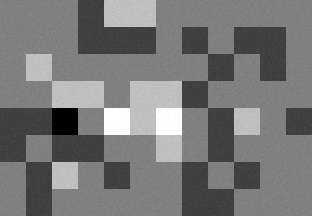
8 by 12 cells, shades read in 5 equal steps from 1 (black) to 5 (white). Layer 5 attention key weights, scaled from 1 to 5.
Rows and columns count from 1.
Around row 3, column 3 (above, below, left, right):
3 4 4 3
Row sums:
37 30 35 39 36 33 33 33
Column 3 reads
3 3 3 4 1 2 4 3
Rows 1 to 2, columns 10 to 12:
3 3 3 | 2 2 3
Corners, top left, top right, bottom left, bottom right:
3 3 3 3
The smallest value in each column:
2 2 1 2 2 2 3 2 2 2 2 2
